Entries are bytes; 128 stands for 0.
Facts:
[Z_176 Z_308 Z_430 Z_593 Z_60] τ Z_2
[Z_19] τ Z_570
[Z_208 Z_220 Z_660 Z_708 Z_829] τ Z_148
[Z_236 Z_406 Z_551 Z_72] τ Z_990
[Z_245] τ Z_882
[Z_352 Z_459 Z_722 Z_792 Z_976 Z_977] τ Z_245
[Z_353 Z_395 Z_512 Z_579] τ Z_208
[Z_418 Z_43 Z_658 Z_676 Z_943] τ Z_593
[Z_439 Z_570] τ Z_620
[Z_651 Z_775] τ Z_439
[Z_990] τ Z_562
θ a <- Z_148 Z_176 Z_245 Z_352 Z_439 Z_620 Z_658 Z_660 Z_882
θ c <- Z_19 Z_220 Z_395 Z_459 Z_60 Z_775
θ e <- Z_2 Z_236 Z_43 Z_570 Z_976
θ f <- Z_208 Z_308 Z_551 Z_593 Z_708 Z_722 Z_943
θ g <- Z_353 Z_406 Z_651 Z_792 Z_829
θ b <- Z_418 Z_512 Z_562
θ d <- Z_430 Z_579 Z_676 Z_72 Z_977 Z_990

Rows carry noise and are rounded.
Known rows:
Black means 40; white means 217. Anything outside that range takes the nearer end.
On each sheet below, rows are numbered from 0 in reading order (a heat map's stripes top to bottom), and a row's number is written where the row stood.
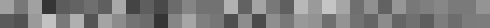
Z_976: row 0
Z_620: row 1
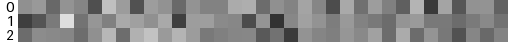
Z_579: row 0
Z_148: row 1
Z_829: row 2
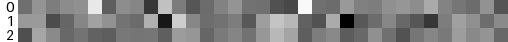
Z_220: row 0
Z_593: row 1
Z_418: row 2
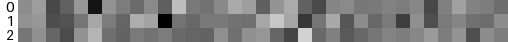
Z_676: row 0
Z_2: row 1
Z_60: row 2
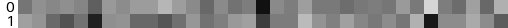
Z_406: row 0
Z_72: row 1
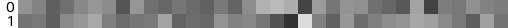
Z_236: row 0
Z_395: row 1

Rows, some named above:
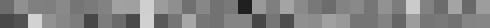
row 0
Z_406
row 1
Z_352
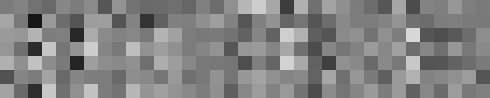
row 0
Z_236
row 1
Z_990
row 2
Z_651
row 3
Z_208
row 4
Z_651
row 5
Z_512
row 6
Z_208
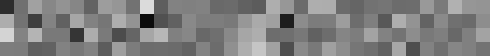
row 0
Z_176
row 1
Z_570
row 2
Z_722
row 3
Z_236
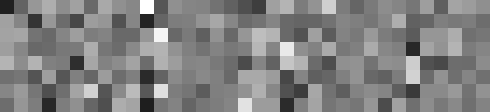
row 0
Z_660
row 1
Z_990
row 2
Z_308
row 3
Z_708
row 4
Z_651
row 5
Z_562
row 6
Z_943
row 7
Z_43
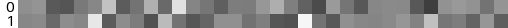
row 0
Z_943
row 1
Z_220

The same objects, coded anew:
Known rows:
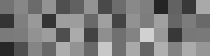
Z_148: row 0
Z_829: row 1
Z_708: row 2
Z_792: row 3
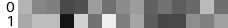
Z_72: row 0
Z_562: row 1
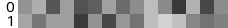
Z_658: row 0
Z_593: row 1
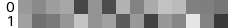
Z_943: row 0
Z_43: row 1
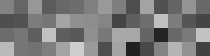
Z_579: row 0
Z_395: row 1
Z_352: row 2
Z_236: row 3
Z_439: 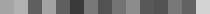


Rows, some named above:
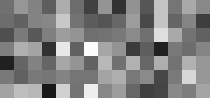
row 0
Z_651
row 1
Z_19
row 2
Z_60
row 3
Z_512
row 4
Z_792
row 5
Z_977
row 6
Z_562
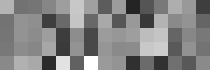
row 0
Z_236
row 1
Z_406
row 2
Z_308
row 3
Z_308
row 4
Z_512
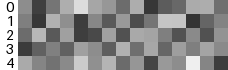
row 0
Z_976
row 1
Z_208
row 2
Z_176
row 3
Z_792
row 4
Z_43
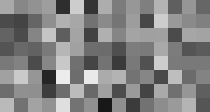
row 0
Z_551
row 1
Z_459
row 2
Z_722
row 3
Z_220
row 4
Z_775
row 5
Z_418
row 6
Z_406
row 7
Z_570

